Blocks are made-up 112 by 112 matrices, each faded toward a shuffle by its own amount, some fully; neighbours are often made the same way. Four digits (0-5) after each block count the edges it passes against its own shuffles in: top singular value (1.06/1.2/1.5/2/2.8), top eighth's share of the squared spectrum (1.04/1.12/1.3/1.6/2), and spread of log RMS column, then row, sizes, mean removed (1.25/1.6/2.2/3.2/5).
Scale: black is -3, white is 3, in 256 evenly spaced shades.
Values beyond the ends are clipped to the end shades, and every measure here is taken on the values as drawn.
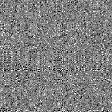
4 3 2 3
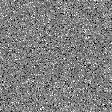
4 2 0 1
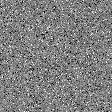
1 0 0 0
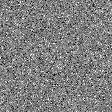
2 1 0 0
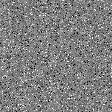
2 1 0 0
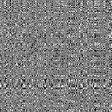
5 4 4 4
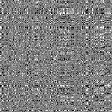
5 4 3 3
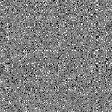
4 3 2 2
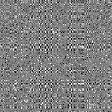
5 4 4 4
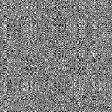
5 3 3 2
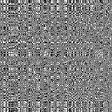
5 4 4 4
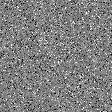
0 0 0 0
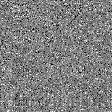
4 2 0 1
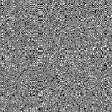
5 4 3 3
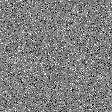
2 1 0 0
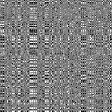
5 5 4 4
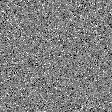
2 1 0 0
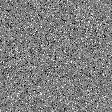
1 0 0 0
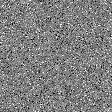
0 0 0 0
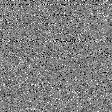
1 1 0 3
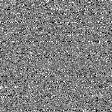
1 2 0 3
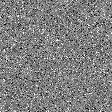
0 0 0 1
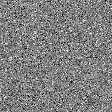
0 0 0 2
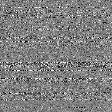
2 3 0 4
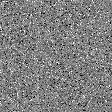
0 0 0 0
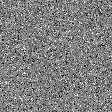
0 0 0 0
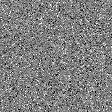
3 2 1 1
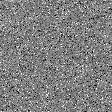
2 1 0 0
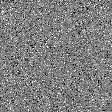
2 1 0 0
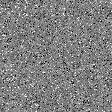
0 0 0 0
